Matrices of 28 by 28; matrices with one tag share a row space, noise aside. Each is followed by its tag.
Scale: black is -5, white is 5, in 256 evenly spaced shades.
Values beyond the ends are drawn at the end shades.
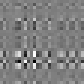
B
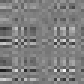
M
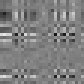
M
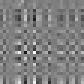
B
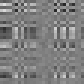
M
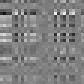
M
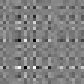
B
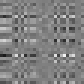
M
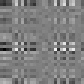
M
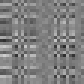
M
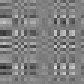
M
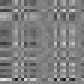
M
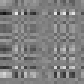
M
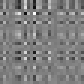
B
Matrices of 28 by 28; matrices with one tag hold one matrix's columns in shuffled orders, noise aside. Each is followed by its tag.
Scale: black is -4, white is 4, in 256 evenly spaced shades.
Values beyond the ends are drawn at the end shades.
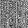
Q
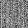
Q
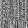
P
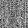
Q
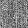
Q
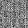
Q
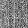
Q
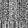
P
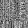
P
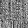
P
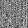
Q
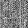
Q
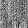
P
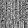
P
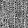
Q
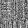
P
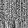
P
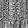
P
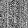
Q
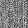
Q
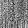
P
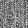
Q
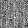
Q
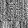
P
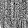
P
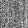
Q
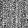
Q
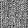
Q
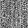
Q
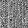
Q
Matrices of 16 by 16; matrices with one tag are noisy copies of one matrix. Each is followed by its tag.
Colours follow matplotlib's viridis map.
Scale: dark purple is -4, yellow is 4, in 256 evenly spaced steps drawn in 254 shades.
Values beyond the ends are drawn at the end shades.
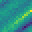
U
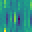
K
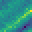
U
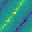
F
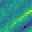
U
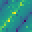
F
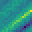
U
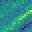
U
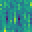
K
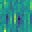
K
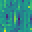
K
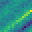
U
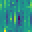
K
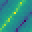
F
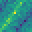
F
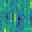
K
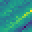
U
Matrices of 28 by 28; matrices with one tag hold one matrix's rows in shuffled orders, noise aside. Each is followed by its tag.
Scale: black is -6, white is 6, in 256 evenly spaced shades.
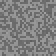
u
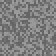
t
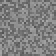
t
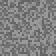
t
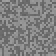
t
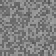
t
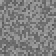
t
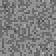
t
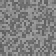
u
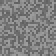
t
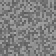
t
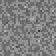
t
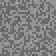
t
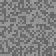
u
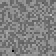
u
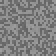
u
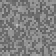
t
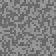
t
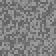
t
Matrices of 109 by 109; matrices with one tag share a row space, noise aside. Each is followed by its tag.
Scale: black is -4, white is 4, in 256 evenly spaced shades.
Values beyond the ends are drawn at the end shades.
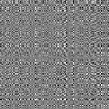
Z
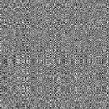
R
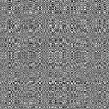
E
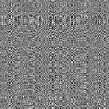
E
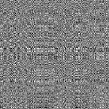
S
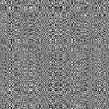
E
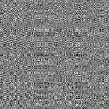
S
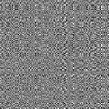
Z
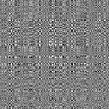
E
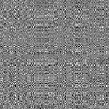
S
